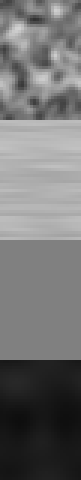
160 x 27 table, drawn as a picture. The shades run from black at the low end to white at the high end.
It is made of 4 by 1 panels. Panel 1,1: middling, blotchy, strong in contrast. Panel 2,1: high, streaked across, faint in contrast. Panel 3,1: middling, flat. Panel 4,1: very low, smooth, faint in contrast.
